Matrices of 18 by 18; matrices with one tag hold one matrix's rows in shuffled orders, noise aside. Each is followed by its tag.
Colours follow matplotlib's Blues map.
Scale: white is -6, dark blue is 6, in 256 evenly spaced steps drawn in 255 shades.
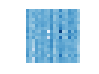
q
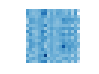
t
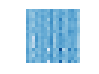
q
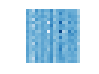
q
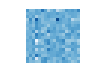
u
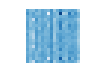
q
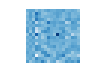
u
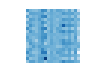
t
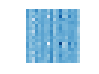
q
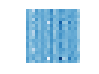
q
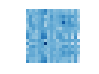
t
